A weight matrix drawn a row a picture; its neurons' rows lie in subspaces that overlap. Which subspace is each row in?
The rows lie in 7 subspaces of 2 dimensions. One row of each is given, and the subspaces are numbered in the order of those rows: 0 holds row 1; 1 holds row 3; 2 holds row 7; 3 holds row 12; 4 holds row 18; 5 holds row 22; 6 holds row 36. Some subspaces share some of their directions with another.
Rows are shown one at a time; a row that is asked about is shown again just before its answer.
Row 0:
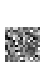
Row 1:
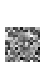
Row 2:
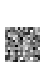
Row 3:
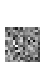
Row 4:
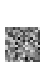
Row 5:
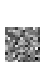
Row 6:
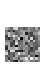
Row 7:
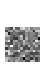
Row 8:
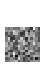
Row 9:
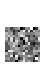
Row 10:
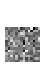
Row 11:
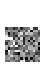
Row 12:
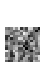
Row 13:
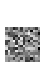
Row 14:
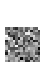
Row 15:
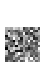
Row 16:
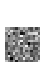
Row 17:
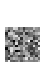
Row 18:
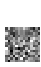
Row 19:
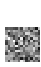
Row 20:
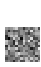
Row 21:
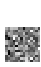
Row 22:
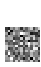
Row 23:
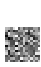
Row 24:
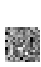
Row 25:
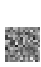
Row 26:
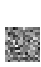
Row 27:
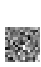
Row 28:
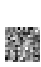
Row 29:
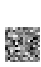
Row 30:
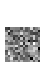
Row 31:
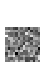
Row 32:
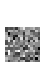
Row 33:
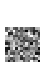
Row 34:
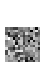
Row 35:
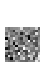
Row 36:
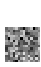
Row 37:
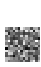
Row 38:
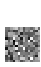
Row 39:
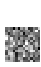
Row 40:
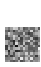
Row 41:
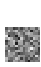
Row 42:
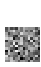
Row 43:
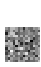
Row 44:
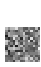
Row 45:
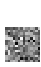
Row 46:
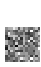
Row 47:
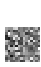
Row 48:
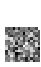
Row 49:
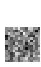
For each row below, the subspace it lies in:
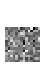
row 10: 6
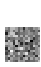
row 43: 4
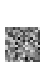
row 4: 3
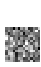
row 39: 3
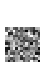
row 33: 0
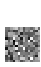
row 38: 1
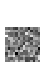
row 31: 1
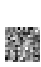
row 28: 3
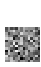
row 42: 1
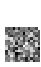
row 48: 3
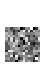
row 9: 6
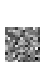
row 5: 6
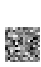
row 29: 4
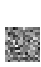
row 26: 4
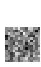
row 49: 3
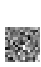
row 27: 1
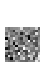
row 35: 1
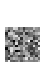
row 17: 4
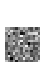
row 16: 5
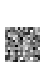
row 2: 3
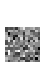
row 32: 2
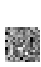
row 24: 4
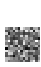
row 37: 2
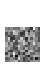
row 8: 6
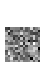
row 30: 5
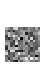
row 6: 6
